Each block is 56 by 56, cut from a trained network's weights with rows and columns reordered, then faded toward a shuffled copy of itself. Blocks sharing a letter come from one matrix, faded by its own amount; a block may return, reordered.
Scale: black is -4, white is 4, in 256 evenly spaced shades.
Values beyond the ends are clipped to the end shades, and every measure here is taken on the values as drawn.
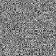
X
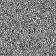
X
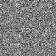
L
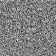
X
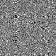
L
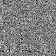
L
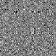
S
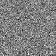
L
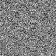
X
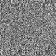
X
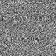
X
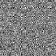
S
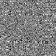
L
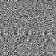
S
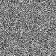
X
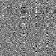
S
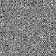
S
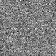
X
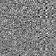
S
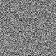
X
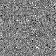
L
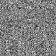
X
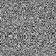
X
